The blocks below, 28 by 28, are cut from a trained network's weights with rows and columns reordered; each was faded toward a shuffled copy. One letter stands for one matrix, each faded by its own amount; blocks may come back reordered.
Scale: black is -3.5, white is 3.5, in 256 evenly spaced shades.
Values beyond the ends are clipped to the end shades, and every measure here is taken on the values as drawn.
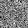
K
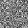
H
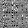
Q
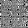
Q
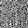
H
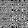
Q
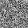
K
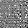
Q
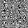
Q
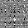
Q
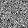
K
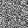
H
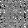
Q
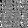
Q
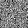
K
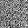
H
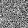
K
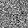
K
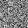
K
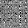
Q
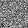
K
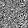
K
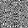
H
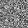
H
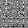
Q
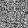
H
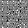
Q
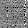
Q
